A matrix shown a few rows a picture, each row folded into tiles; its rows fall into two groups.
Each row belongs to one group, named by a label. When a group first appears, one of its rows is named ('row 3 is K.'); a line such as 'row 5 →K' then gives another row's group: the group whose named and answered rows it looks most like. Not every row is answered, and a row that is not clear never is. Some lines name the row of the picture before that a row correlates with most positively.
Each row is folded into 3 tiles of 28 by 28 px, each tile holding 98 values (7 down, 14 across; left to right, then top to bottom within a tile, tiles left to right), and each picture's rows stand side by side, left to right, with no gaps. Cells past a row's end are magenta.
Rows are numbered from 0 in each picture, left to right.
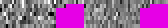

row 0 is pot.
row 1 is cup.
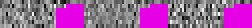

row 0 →cup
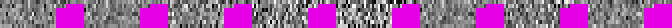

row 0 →cup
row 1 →pot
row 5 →pot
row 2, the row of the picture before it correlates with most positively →1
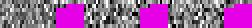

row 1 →pot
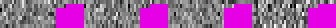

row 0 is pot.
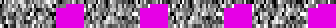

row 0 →pot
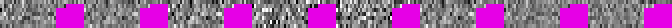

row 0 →pot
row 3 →cup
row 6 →pot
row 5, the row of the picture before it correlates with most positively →3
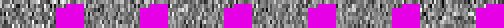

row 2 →cup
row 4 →cup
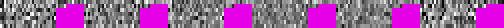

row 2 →pot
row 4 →pot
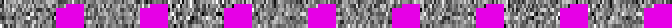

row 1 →cup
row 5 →pot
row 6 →pot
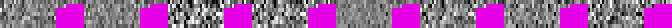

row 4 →cup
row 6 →cup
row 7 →pot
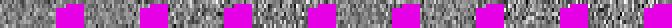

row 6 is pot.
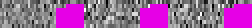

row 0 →cup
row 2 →cup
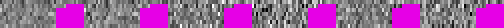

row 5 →cup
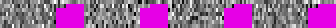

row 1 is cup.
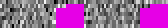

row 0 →cup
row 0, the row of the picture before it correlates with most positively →1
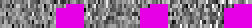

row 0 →cup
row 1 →pot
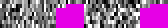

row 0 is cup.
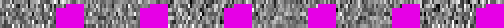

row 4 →pot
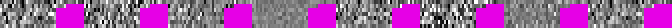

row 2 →cup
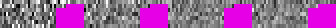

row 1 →pot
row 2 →pot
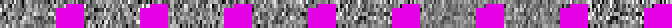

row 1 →cup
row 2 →cup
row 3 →pot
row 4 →pot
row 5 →pot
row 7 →pot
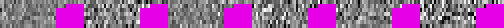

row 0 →pot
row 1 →cup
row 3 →cup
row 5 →pot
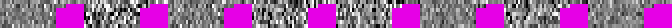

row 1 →pot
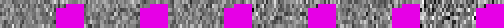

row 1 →pot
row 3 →pot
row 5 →pot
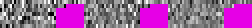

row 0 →pot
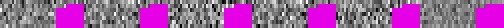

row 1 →pot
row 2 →cup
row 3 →pot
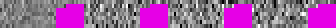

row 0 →pot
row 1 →cup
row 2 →cup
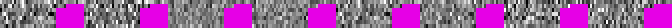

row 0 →pot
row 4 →pot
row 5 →pot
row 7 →cup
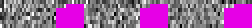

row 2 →cup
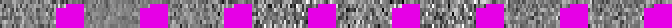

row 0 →cup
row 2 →cup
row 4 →cup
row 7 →pot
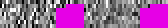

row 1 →pot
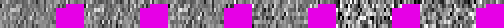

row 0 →cup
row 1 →cup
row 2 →cup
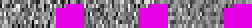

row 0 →cup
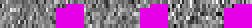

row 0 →cup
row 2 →pot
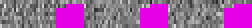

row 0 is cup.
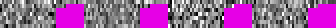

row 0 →pot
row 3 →pot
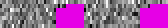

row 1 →pot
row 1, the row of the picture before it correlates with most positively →0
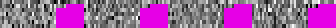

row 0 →cup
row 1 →pot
